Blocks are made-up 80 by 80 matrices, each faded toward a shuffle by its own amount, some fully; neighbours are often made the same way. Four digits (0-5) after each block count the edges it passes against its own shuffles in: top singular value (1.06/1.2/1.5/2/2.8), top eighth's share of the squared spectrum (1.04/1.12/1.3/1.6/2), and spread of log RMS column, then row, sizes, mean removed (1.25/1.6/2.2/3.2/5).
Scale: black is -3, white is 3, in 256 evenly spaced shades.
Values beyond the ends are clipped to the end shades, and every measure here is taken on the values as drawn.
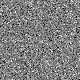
1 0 0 0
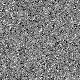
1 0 0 0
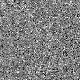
2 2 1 0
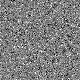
2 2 0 0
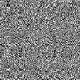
4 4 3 2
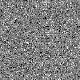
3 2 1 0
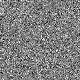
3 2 0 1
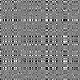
5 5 4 4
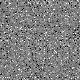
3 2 1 1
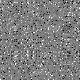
3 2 0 1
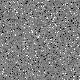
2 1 0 0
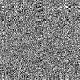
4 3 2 2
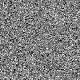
3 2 0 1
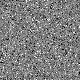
0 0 0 0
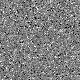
0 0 0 0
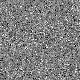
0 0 0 1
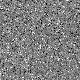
0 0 0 0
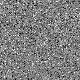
0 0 0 1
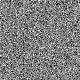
0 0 0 0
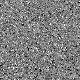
0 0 0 1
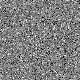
0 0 0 1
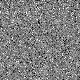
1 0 0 0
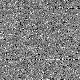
1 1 0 2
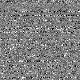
1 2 0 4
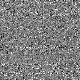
1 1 0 3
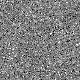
0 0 0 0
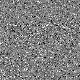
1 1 0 2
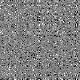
4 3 2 2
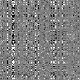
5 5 4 3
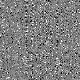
3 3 2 0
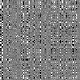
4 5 4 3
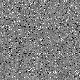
3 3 1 1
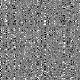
4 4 3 2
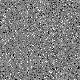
0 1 2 0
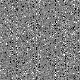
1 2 3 0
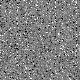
1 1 2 0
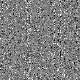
1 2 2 0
